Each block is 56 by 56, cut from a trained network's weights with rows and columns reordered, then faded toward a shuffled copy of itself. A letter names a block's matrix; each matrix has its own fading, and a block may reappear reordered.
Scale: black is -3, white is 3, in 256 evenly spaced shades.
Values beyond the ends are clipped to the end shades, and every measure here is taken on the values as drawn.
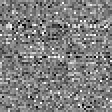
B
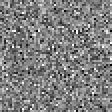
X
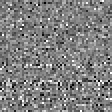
B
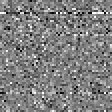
B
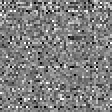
B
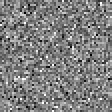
X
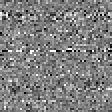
B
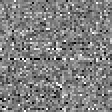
B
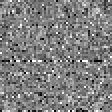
B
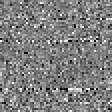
B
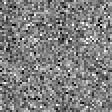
X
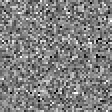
X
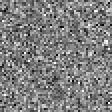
X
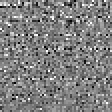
B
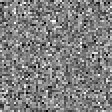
X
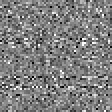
B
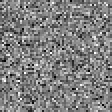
X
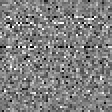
B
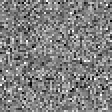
X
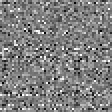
B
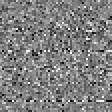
B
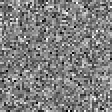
X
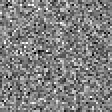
X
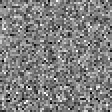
X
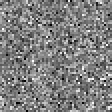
X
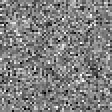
X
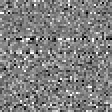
B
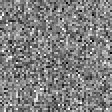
X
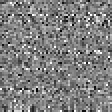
B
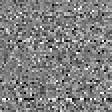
B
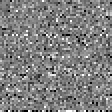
B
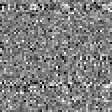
B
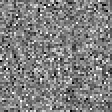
X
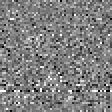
B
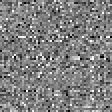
B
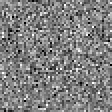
X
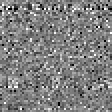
B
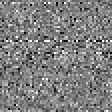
B
